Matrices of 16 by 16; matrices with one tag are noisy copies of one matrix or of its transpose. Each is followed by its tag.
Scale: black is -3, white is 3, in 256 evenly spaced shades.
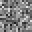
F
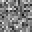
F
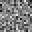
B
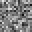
F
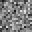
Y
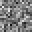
F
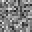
F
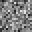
Y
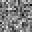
F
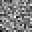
B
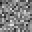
Y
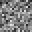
Y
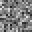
F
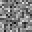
F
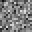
Y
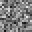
F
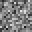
Y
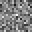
B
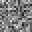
F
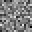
B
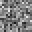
F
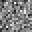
Y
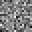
B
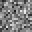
Y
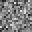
Y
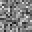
F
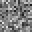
F
